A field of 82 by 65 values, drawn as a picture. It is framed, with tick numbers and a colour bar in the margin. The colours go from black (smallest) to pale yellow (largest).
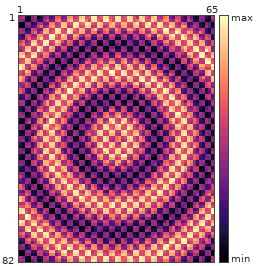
No seam splits the table. Rings spread out from the centre. There is no overall slope. Overall the values sit about 50% of the way up the scale.
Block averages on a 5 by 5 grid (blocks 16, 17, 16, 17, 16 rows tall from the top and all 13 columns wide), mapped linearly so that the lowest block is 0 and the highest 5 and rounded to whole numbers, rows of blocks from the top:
32123 | 03230 | 20502 | 03230 | 32123
